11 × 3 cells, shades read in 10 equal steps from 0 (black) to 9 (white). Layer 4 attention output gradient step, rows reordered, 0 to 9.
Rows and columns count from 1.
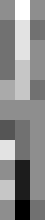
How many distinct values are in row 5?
3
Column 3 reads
5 4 5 5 4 5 5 5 5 5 4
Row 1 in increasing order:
5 5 9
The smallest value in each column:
3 0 4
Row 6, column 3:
5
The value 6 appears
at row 5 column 1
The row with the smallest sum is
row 11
